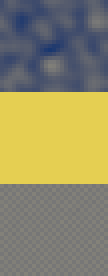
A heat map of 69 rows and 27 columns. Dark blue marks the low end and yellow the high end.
The table splits into 3 rows of 1 panel. Panel 1,1: low, blotchy. Panel 2,1: very high, flat. Panel 3,1: middling, checkered, faint in contrast.
